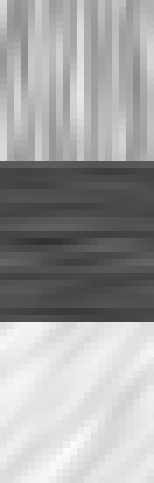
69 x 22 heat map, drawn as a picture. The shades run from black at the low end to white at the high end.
It is made of 3 by 1 panels. Panel 1,1: high, streaked downward. Panel 2,1: low, streaked across, faint in contrast. Panel 3,1: very high, slanting up to the right, faint in contrast.
